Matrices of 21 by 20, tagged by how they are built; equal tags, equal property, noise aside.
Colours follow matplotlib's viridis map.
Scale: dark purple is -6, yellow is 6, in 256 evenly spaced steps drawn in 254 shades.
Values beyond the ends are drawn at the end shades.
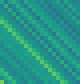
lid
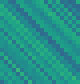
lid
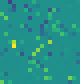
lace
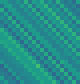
lid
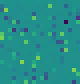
lace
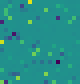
lace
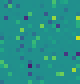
lace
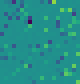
lace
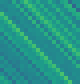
lid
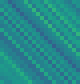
lid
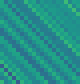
lid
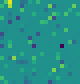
lace
